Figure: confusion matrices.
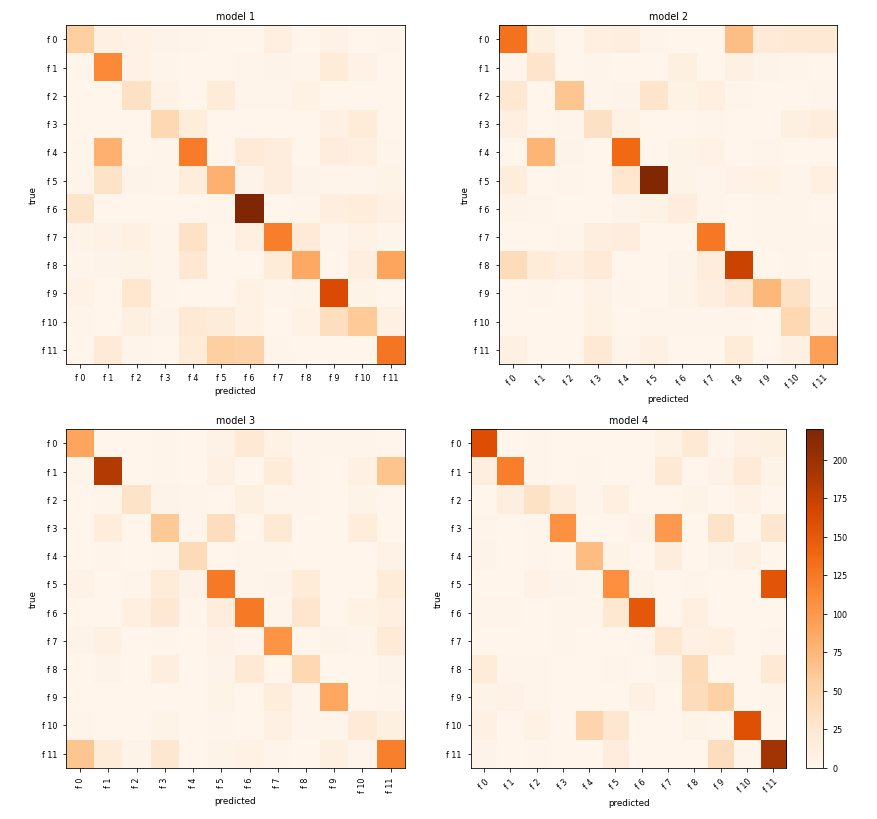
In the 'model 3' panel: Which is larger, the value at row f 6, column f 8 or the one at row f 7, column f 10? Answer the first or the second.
the first
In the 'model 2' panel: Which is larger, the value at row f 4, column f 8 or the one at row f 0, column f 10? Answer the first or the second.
the second
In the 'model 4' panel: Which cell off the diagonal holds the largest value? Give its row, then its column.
f 5, f 11
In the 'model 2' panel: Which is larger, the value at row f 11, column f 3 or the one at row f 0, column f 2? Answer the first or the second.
the first
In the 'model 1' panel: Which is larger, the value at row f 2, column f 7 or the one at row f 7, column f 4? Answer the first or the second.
the second
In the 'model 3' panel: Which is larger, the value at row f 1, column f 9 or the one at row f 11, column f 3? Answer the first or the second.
the second
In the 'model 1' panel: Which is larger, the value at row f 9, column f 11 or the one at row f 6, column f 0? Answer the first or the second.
the second
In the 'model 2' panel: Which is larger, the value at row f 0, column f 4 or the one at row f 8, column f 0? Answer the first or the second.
the second
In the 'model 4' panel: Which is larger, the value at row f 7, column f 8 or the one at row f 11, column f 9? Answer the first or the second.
the second
